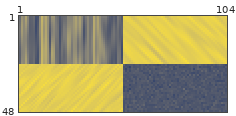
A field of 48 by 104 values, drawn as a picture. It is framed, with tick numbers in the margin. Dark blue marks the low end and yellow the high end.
The table splits into 2 rows of 2 panels. Panel 1,1: middling, streaked downward, strong in contrast. Panel 1,2: very high, slanting down to the right, faint in contrast. Panel 2,1: very high, slanting up to the right, faint in contrast. Panel 2,2: low, fine-grained, faint in contrast.
